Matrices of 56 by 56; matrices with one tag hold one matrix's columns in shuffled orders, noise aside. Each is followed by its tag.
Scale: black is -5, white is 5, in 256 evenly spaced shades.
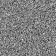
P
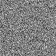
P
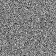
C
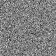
P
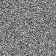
C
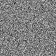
P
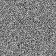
C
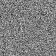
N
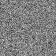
C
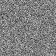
N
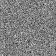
C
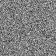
P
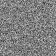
P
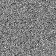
C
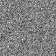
P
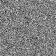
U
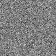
C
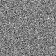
U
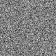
P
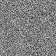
N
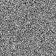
P
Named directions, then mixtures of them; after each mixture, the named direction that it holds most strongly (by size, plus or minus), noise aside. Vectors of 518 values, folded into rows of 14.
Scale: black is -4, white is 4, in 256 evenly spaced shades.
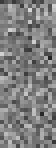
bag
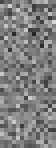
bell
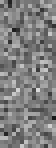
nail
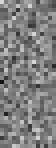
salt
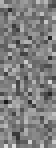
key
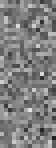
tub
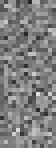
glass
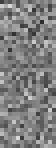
bell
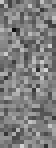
nail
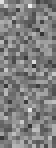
salt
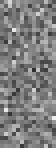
nail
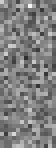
salt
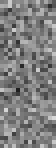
nail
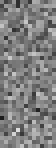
glass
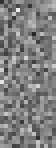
salt
